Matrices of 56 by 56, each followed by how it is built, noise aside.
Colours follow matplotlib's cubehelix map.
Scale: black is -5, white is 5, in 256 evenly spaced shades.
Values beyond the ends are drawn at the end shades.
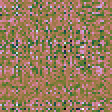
low rank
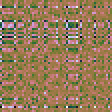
low rank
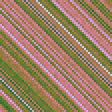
Toeplitz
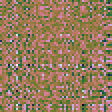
low rank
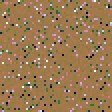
sparse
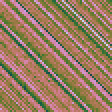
Toeplitz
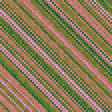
Toeplitz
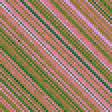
Toeplitz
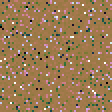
sparse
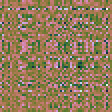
low rank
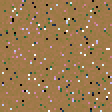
sparse
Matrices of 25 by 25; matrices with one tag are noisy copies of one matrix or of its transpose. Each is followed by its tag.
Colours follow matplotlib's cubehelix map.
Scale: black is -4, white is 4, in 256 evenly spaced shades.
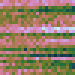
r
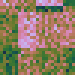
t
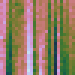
r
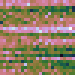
r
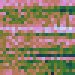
r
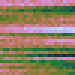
r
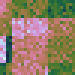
t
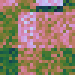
t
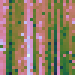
r
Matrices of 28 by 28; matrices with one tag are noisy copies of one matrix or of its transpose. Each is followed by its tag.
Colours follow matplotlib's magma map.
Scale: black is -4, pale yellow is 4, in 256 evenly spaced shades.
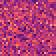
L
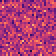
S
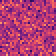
S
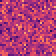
S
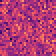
S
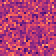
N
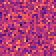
N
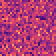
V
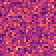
N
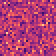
N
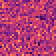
V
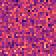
N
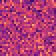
S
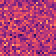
L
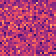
L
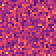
N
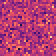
N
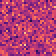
S
